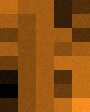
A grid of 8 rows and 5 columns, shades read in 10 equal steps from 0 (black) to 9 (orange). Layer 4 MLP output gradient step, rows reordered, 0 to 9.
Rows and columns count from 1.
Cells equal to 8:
0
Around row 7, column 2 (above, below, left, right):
5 5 0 6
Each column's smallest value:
0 5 6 2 3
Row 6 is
1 5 6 3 7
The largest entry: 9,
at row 8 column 5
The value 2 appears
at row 1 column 4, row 2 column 4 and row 8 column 1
